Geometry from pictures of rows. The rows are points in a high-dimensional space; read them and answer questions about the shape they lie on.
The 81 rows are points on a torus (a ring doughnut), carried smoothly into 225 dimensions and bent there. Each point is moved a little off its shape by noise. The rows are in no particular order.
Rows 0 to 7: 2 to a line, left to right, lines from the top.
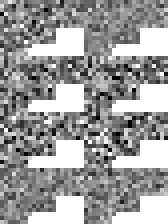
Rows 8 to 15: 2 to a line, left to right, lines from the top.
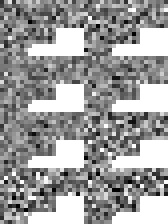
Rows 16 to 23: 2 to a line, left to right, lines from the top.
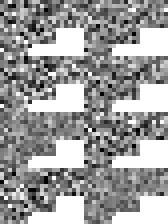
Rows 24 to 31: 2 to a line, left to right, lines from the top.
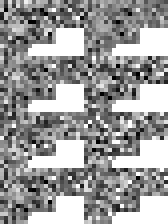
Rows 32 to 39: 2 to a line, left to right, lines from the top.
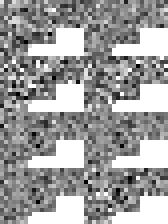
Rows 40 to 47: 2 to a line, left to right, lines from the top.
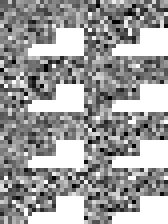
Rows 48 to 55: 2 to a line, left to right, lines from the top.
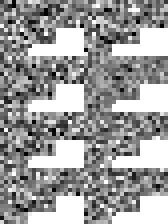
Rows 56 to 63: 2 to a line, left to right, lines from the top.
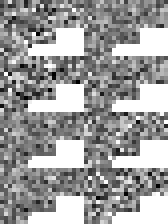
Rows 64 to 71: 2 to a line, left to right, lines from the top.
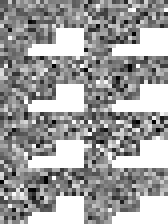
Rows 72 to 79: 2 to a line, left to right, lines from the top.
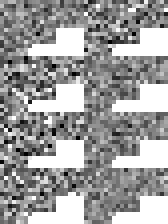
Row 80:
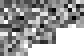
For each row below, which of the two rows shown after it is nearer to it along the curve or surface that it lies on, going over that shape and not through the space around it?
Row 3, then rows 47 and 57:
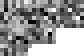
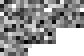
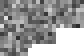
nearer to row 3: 57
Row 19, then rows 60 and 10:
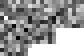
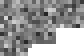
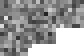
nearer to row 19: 10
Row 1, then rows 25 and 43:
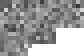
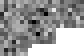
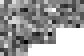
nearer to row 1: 43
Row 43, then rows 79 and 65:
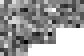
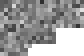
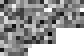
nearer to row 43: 79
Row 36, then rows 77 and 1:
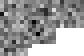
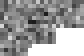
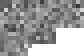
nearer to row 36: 77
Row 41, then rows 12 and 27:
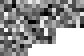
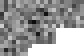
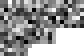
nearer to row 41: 27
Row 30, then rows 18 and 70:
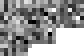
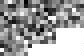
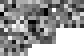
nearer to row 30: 70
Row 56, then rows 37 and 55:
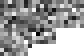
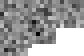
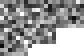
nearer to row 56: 37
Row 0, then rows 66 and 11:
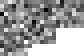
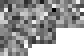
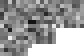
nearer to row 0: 11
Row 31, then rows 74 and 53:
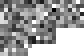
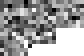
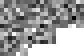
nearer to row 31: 74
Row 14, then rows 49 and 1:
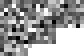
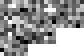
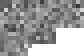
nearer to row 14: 49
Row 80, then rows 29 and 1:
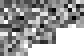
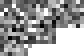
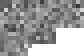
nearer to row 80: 29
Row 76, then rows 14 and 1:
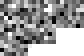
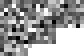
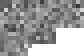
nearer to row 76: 14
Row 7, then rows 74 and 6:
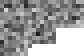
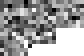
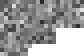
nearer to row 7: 6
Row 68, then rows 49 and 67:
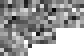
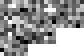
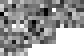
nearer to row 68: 67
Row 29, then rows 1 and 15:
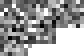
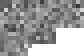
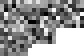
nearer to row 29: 1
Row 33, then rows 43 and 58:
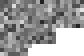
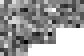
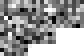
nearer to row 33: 43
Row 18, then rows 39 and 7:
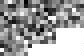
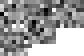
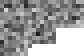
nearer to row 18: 39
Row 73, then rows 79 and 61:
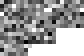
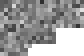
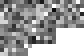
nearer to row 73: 61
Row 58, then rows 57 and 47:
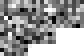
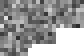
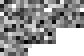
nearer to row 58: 47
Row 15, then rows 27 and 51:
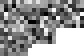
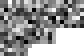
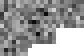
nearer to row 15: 27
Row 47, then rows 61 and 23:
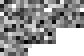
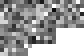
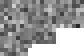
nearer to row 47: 61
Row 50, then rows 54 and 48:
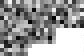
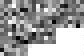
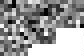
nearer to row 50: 48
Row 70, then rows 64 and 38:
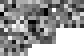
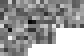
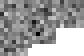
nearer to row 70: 38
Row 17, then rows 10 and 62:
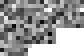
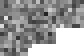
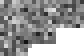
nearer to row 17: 10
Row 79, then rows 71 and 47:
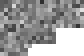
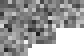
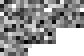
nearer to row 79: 47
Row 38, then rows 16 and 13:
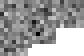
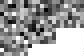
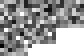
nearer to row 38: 13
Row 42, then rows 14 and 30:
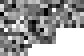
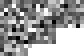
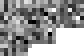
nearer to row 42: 30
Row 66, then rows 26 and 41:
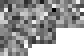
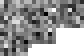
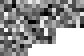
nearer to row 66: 26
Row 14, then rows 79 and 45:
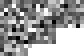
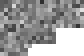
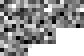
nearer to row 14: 45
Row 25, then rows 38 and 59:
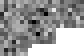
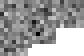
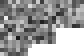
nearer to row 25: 38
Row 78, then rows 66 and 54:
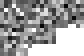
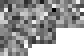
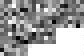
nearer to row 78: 54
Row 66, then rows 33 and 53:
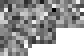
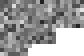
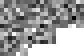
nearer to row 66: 33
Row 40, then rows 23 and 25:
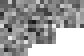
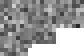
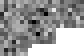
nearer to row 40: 25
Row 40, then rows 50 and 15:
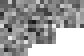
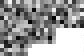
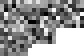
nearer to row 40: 50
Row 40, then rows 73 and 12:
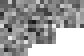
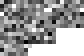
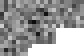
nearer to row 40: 12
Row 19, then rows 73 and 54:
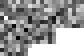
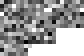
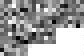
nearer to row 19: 73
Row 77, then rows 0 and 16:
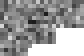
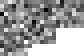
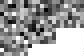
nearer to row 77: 0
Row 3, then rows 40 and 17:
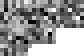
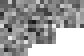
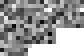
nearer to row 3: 40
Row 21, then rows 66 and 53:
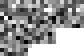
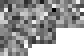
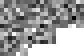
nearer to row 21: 66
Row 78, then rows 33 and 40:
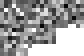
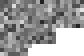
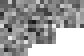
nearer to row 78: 33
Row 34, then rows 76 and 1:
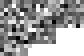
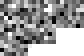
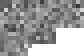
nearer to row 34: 76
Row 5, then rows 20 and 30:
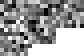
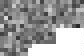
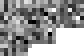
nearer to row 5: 30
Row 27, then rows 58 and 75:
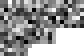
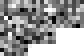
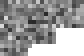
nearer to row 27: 58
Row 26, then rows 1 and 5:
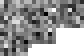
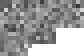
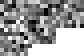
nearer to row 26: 1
